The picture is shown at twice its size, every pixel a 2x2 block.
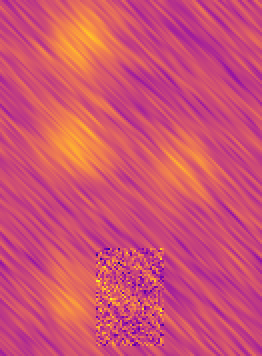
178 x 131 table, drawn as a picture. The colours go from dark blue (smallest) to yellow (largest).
Mirror symmetry: none. Bumps: four. Odd patch: rougher, in the bottom middle. Roughest part: bottom middle.
